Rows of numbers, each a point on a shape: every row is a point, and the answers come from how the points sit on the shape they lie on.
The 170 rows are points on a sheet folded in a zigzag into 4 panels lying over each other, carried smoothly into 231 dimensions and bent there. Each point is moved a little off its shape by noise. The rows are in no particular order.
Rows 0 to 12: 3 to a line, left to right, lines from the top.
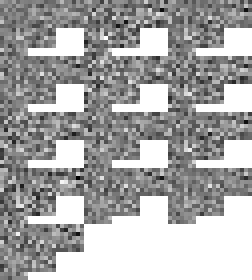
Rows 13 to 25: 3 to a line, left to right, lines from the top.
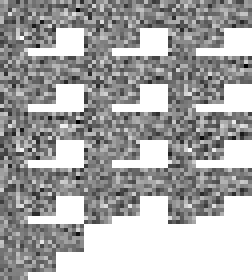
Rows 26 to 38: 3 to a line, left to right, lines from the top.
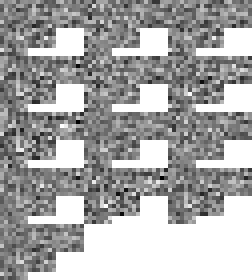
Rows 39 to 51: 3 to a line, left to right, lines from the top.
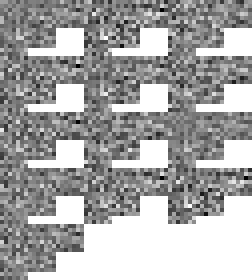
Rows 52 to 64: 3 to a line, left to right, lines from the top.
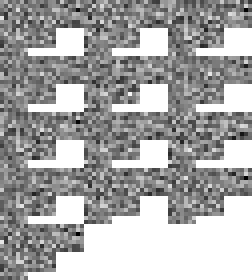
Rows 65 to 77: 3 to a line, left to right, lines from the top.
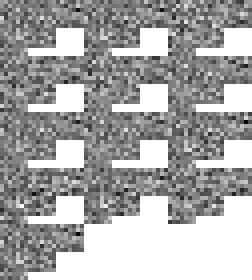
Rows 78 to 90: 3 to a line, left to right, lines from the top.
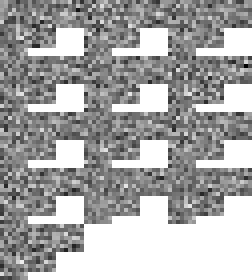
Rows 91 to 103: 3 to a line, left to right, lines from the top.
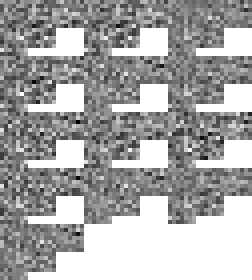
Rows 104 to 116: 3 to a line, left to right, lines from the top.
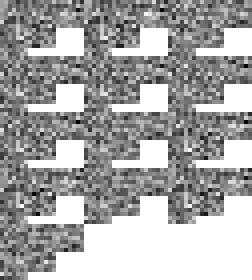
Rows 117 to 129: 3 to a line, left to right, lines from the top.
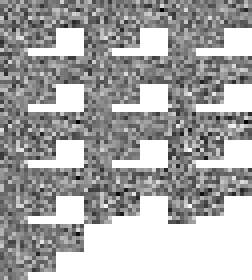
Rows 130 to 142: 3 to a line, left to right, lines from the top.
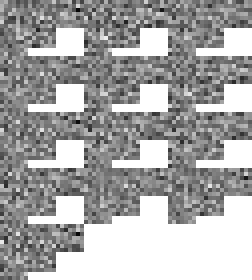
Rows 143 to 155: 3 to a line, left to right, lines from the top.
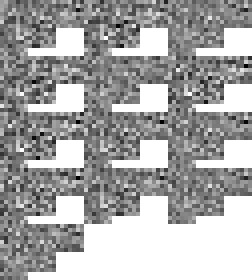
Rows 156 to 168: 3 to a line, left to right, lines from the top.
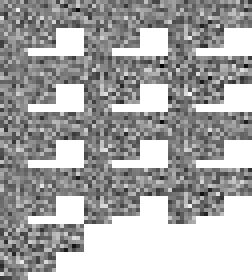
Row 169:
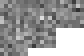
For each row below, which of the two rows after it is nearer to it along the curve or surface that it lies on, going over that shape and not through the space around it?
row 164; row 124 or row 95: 95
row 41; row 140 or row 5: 5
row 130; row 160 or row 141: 141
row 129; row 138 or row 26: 26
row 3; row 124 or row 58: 58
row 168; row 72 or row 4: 4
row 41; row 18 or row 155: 155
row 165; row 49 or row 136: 136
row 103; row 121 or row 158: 121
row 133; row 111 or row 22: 111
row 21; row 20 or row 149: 149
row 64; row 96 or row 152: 152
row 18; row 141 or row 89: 89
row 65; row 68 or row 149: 149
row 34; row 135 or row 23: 135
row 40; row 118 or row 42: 42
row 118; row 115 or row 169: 115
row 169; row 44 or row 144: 144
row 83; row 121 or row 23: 121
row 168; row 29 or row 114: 114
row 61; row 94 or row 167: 167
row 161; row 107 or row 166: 107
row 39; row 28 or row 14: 28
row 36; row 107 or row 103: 107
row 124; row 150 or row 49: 150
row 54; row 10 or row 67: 10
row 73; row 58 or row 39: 39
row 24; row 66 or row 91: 91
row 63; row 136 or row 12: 12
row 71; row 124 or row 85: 85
